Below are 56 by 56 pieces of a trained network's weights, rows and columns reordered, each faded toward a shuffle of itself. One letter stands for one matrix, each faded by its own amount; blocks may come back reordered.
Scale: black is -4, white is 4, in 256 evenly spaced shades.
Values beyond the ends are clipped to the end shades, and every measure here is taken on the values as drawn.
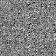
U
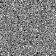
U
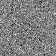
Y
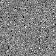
U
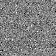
U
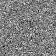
Y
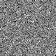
Y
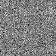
U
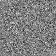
Y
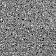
U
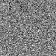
Y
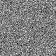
Y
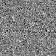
Y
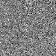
Y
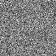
Y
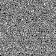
U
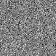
Y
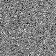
Y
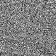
Y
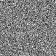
Y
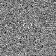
U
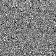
U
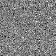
U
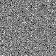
U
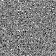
U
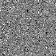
U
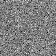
Y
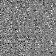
U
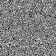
Y
